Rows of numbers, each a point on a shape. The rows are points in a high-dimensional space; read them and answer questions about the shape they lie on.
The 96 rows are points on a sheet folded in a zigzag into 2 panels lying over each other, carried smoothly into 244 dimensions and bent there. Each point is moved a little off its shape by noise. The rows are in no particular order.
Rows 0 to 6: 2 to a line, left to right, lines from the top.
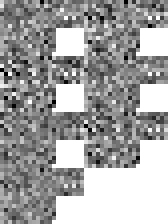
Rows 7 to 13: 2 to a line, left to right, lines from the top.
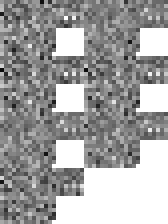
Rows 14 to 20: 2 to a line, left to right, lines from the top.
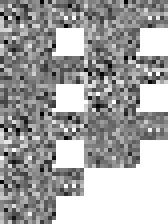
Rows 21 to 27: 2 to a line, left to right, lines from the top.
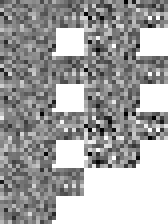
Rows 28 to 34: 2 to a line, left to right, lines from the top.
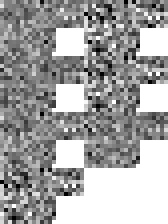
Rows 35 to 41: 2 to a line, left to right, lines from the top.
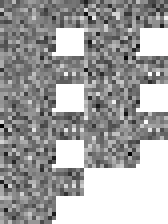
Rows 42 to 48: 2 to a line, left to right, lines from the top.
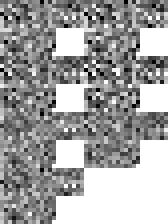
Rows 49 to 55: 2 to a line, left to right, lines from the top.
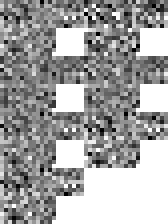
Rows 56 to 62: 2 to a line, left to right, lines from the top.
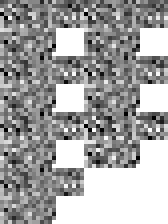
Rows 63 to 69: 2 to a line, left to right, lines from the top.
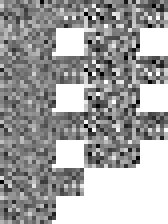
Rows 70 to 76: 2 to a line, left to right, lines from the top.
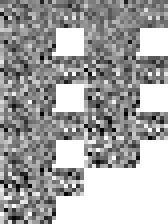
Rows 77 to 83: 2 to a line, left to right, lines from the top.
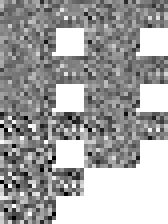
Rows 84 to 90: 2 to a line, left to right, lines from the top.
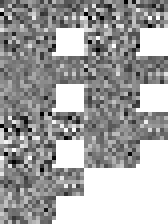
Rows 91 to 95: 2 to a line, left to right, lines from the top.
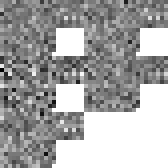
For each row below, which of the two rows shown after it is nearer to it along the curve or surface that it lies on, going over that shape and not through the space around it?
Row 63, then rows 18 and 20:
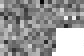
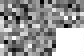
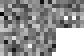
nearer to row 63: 18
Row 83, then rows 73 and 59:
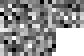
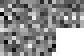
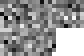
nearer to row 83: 73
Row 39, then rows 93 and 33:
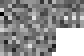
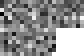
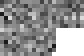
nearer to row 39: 93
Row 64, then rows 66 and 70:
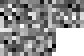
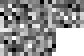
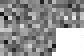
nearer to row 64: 66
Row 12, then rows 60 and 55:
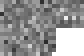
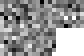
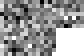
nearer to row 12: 55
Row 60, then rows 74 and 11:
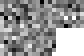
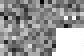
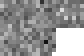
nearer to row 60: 74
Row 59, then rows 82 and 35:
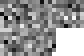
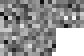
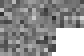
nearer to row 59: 82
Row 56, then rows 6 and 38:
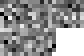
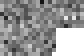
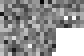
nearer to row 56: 6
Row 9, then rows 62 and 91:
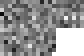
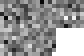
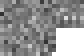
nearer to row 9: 91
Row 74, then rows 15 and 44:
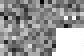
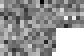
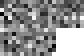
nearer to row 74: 15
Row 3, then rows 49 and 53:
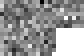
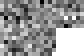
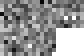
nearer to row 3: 53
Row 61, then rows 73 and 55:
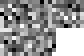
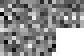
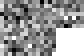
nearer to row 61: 73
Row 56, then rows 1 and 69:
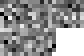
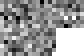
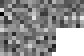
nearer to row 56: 1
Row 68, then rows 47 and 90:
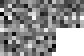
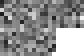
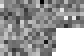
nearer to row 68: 47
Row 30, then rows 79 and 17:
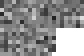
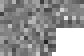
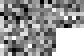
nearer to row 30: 79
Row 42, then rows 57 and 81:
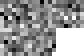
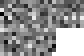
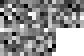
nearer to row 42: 81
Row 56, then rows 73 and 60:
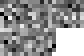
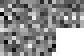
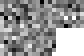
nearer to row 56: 60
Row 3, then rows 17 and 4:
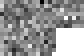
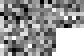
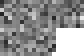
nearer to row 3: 17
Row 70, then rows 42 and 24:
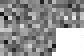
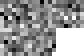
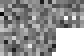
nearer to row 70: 42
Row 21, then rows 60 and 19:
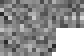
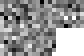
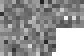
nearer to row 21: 60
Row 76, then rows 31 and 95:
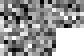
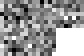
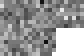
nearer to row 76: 31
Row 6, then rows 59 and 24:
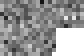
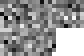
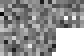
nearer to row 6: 59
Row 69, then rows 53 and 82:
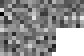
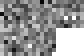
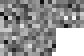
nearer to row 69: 53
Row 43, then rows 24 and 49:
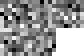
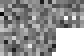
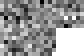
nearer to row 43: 49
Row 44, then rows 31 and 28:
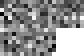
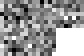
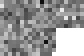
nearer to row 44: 31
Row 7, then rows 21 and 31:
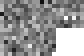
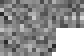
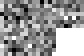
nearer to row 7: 31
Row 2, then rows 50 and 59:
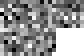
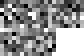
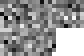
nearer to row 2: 50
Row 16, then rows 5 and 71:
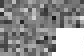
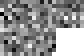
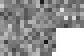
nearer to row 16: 5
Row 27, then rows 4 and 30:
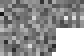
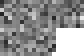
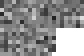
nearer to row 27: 30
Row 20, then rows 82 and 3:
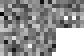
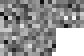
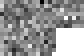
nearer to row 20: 3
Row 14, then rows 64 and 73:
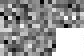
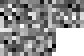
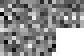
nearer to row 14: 64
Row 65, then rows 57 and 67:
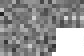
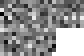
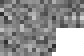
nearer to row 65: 57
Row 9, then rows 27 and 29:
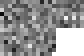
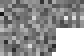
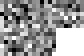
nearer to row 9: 27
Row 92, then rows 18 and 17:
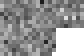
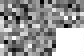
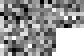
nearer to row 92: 18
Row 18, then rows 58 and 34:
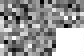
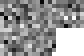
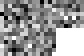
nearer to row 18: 58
